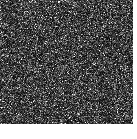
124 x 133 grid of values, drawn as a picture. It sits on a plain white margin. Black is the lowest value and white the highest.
Slope: none. Average level on the scale: 30%. Mirror symmetry: none. Odd rows or columns: none. Grain: fine. Histogram: skewed, a long tail of high values.
